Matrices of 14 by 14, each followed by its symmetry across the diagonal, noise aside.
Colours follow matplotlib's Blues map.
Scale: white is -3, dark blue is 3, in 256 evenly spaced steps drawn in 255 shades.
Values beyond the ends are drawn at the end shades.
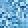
antisymmetric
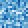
neither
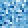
antisymmetric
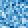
neither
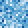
neither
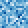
antisymmetric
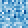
neither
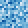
antisymmetric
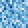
neither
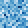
neither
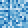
antisymmetric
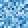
neither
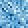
antisymmetric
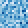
neither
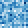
antisymmetric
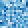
antisymmetric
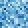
antisymmetric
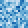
neither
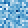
neither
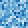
neither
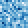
antisymmetric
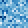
neither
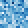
antisymmetric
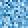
neither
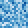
antisymmetric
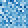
antisymmetric
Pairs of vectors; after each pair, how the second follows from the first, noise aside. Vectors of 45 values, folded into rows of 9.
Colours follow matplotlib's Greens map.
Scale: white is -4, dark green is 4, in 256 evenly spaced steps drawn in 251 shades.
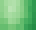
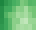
reversed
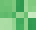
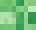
wrapped around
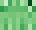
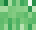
negated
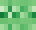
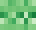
reversed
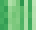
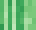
wrapped around
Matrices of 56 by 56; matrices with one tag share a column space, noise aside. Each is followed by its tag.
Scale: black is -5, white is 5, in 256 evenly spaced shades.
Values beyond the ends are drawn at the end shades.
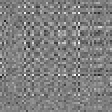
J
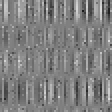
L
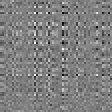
J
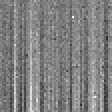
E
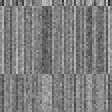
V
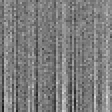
E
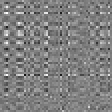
J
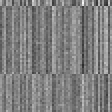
V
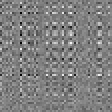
J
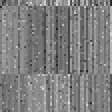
V
